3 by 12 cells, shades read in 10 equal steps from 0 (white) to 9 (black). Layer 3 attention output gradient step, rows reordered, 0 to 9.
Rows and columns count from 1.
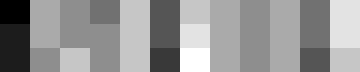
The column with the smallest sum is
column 7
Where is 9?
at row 1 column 1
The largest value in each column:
9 4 4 5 2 7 2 3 4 3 6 2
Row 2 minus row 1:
-1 0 0 -1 0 0 -1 0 0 0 0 0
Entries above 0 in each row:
12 12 11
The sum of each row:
47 44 45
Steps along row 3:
down down up down up down up up down up down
